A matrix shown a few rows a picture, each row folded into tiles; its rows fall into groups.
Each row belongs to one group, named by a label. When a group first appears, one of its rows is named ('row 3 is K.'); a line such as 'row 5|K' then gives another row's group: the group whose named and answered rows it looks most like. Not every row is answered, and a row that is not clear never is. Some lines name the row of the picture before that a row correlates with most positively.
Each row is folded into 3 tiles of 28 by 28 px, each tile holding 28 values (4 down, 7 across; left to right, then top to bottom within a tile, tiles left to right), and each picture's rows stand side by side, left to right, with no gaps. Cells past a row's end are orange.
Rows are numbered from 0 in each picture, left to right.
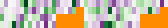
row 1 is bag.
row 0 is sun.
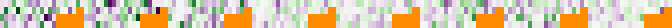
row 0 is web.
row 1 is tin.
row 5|tin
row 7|tin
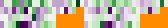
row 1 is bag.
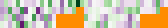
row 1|sun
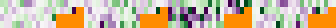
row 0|tin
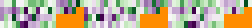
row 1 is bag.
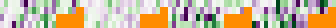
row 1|sun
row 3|sun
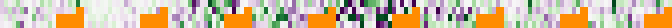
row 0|bag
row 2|tin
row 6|sun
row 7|sun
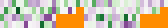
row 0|web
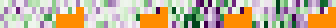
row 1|tin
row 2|tin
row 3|sun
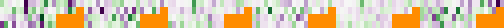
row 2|sun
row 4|sun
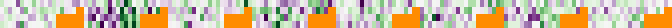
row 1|tin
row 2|bag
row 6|tin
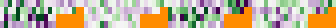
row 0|web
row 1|bag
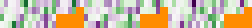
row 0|sun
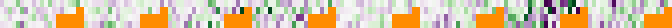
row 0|bag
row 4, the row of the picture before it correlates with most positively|1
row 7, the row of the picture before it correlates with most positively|2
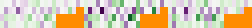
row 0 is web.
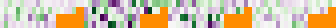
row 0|web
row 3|web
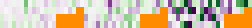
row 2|bag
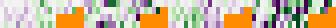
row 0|tin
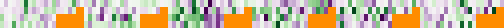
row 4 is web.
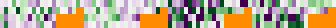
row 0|web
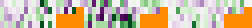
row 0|tin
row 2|bag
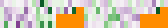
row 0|tin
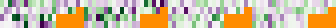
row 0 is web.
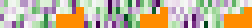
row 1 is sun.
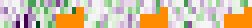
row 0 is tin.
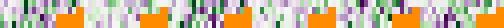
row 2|sun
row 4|tin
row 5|tin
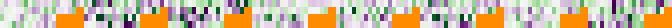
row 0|sun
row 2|bag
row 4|web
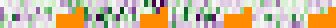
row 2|web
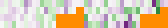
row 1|sun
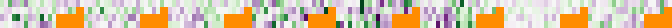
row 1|web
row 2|tin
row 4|sun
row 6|web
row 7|sun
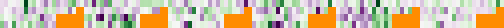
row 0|sun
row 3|bag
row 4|tin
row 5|bag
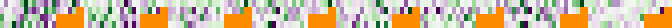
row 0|sun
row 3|bag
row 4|tin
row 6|bag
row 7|tin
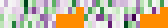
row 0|sun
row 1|web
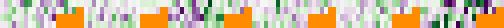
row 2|tin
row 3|sun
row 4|tin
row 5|tin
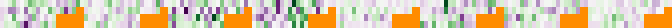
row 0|bag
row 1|sun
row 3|tin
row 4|web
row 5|sun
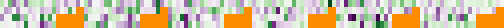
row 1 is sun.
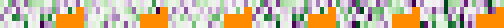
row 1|tin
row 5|sun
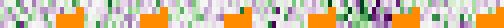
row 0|bag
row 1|sun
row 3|bag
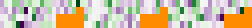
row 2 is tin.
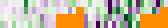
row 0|sun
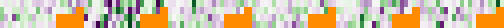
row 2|sun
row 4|tin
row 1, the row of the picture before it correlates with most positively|1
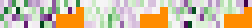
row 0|web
